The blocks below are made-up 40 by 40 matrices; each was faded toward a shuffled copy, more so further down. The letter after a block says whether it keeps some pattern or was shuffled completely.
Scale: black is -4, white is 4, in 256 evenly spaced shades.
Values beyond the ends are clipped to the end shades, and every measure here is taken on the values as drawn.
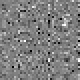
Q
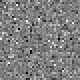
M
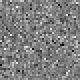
M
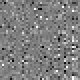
Q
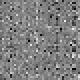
Q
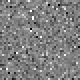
M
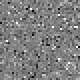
M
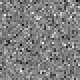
M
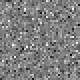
M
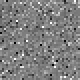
M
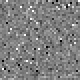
M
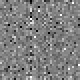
Q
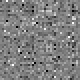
Q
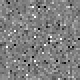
M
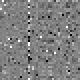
Q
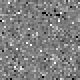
M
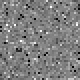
M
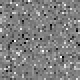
M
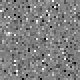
M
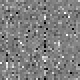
Q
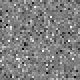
M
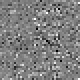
Q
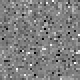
M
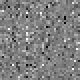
Q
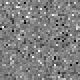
M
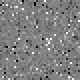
M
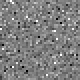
M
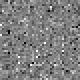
Q
